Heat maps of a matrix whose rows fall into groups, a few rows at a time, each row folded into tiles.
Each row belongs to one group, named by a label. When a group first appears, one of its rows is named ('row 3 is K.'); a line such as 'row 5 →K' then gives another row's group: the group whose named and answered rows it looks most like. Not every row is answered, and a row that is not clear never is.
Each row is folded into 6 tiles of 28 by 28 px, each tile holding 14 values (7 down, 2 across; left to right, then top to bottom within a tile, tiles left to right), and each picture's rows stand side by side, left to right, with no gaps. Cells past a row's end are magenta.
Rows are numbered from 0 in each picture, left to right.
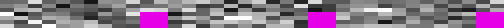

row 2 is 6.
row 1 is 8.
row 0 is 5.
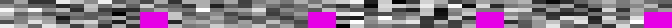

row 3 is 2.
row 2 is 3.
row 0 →6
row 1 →6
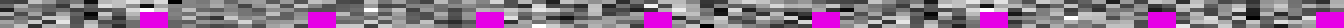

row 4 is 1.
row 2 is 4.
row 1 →8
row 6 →8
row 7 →2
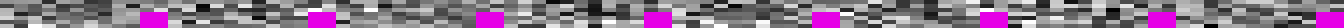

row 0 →5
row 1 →5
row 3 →2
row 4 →5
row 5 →5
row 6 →3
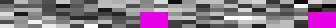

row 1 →8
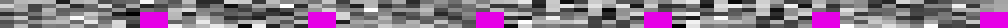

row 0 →8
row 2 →6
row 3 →3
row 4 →3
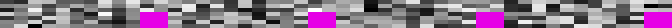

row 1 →5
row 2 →1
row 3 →4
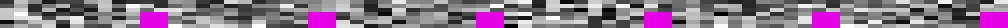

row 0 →2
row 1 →1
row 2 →1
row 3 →3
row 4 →2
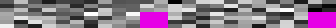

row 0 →2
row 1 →8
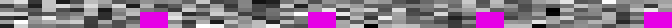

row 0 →3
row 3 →4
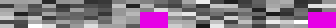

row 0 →5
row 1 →2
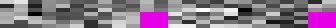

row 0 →2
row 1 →1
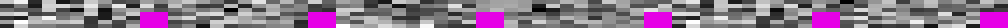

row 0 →3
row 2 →1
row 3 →5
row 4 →3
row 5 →8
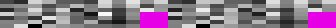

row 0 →4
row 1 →4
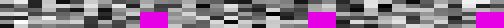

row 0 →3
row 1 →2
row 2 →4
